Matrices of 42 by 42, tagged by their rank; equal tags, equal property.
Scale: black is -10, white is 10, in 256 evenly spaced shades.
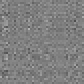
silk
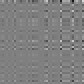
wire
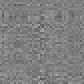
silk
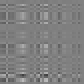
wire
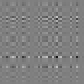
wire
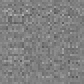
silk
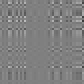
wire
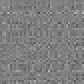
silk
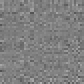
silk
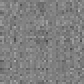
silk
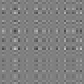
wire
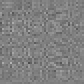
silk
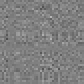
silk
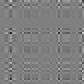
wire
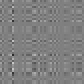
wire
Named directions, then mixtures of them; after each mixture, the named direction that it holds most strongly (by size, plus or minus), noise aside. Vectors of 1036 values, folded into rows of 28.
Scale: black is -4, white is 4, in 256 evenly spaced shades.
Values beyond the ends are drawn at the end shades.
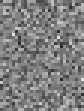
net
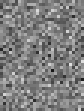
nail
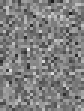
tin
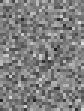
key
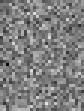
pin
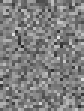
net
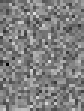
pin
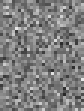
net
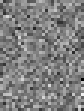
net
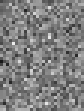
pin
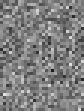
nail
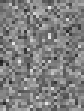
pin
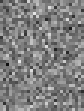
pin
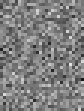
nail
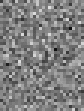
key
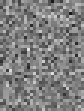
tin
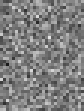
pin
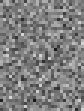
key
